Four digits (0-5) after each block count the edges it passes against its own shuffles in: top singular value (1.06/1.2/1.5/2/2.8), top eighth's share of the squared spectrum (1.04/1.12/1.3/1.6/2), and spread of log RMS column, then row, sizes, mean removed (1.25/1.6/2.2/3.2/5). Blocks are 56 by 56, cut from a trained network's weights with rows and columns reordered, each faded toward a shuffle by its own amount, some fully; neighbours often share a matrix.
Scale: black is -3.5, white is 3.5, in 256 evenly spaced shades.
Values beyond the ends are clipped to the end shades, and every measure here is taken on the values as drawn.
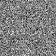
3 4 1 1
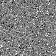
0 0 0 0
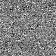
0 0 0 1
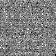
2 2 1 0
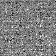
2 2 1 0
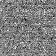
2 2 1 0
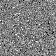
0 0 0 0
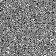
0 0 0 0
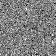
0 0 0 0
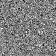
0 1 0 0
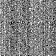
3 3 1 2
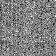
2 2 0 1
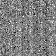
2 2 0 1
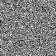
1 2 0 0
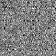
3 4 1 2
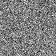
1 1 0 0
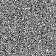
0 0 0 0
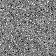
0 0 0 0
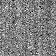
2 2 0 0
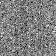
1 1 0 0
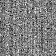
3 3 0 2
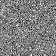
0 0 0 1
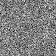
1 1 0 0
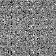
2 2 2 0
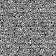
2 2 2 0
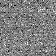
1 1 1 0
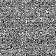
2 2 2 0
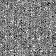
2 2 0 1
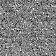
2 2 1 0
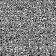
2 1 0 0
